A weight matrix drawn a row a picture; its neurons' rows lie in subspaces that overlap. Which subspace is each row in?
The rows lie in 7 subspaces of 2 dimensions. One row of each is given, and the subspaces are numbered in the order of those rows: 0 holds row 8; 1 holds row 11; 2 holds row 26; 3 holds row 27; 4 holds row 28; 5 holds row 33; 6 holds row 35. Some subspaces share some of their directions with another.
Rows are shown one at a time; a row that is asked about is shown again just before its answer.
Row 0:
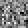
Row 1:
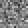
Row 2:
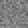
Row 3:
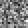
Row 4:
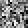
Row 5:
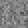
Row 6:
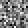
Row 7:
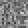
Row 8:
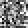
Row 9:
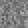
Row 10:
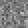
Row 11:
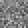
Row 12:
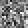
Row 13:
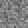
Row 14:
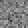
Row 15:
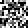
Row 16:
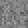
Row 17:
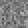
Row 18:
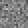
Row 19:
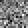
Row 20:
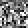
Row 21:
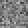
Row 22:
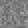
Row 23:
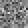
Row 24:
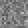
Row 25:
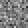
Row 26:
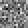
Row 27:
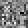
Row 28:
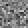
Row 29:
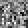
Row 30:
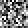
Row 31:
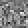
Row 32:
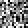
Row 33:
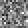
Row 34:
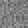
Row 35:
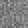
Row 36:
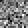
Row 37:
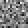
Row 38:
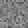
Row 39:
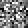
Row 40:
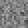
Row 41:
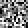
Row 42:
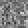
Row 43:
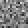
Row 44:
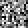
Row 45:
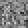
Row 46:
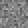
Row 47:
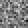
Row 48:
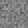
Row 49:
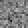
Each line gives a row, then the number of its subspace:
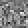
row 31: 4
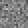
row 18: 2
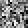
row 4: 6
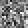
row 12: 6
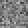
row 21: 0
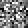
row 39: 4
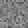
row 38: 5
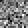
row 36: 1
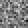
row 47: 3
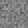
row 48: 2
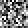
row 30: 5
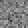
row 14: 1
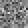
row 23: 4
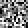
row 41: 5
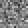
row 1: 3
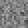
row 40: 0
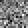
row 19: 1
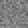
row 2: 0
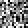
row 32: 6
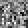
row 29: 5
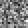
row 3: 3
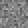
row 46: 2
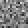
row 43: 0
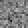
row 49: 1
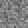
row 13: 3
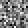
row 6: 3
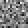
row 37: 0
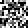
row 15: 2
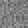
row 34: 6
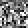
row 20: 4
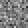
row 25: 3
